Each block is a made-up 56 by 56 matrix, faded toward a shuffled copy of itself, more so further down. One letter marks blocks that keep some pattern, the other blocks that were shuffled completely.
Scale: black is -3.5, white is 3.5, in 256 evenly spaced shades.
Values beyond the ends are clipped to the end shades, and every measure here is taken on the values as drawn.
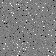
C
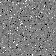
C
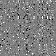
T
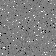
C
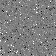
C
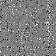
T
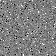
C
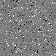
C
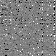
T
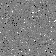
C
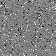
C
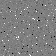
C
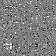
T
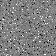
C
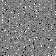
T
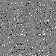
T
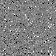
T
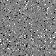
T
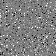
T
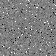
C
